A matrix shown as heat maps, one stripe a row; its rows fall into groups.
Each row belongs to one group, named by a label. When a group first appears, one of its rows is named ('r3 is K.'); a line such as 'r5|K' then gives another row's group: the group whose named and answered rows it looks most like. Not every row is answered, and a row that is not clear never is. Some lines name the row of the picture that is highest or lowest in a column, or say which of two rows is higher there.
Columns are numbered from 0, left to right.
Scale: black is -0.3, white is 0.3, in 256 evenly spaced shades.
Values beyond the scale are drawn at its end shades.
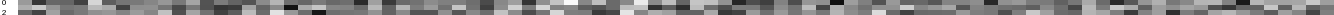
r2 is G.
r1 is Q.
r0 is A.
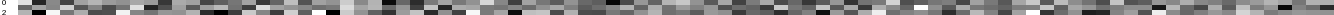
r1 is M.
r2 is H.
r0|H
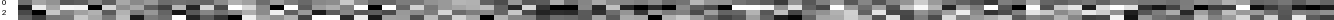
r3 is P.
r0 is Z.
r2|G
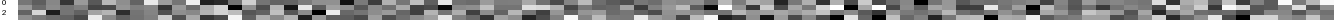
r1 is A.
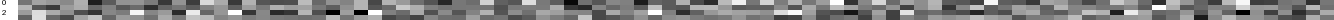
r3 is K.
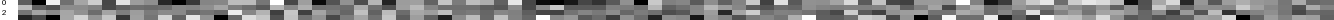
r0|G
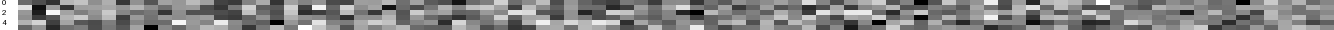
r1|H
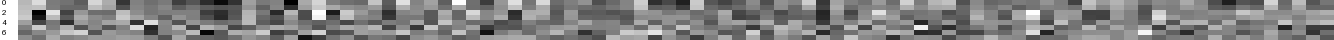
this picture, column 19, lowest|0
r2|H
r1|Q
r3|H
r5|M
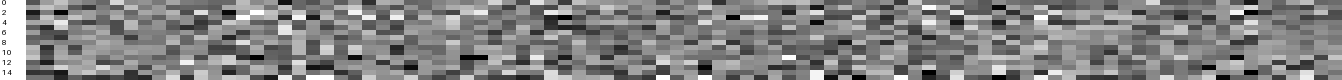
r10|H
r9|H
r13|K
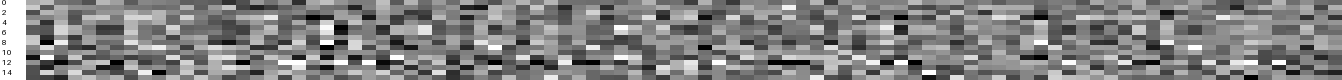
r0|Q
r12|P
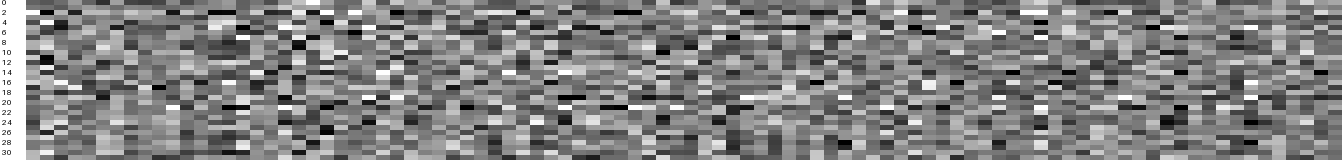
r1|P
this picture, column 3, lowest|2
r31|P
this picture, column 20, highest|0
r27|Q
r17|M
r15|Q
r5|P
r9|Q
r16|Z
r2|H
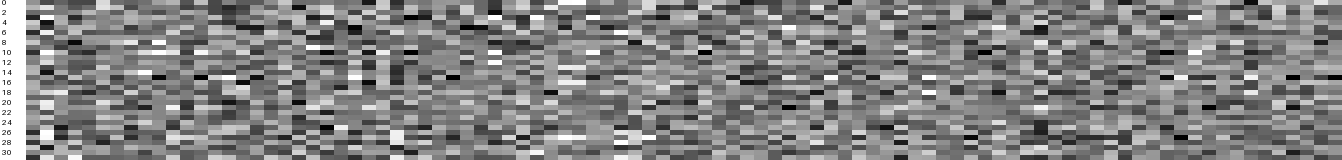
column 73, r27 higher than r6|No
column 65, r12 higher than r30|Yes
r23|Q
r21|K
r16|A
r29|H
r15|M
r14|H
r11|Q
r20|Q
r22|G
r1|Q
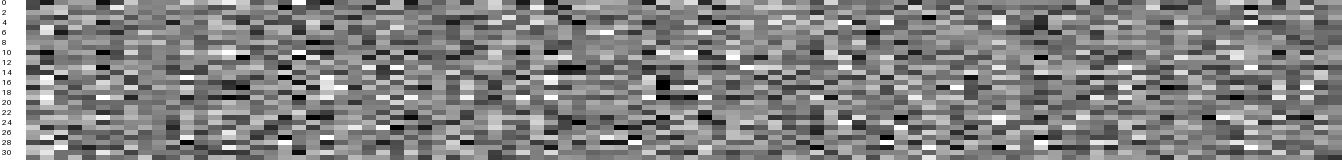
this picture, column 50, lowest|19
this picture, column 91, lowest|23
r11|A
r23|K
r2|Z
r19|Q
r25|H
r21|Z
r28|G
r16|Q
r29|Z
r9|Z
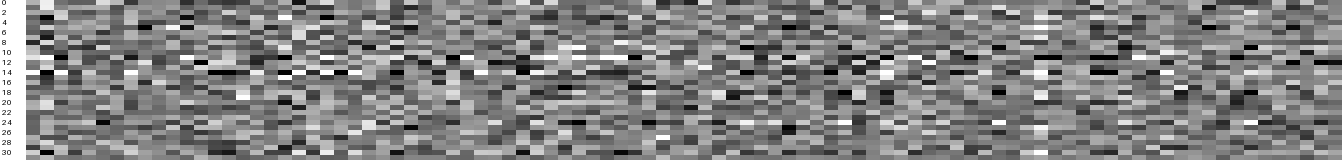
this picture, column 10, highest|5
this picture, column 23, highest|14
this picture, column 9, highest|16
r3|G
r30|H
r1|K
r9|A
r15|G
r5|K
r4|P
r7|H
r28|Q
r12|M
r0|Q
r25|K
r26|Z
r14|H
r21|Q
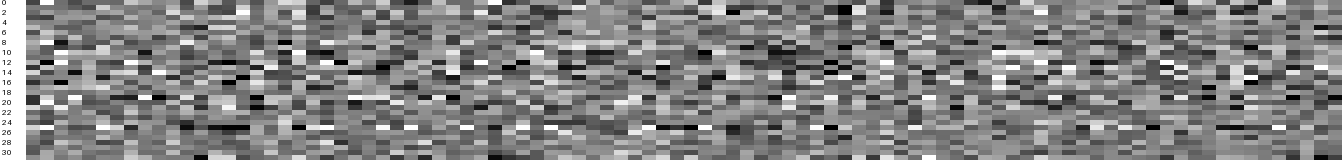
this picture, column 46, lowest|25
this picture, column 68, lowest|0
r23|P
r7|M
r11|K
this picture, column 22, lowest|12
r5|M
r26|G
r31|M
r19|M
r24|G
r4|A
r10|K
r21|Z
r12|H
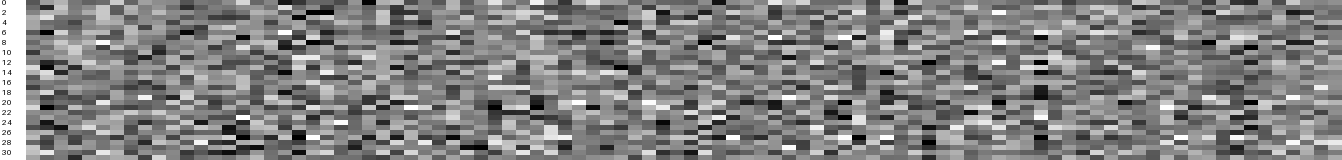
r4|H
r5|M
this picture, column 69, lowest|20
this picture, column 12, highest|28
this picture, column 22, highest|24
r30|Q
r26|Q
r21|P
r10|M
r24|P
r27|A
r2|K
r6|G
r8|K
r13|H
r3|Q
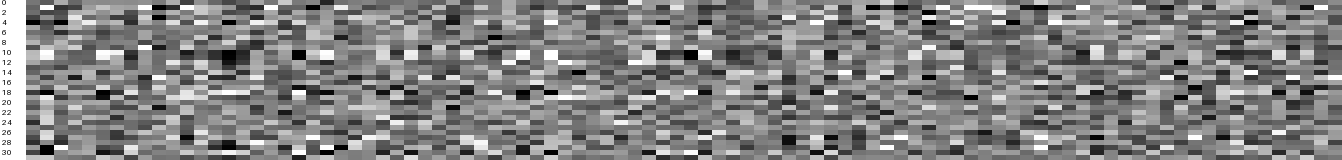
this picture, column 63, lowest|18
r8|Z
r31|Q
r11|Q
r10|Q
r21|M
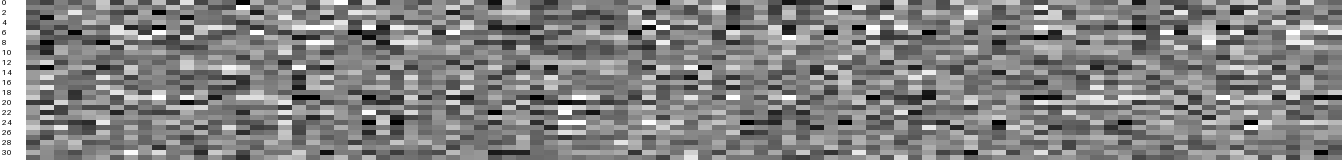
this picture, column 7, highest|30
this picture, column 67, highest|2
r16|A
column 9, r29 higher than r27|No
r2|M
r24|A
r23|K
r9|G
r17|Q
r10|G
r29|M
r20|G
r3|G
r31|P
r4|P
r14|Z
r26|A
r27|G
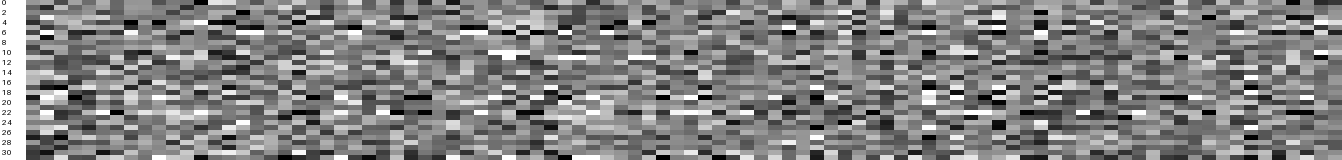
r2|A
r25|Z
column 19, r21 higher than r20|Yes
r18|Z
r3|K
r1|G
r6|Z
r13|P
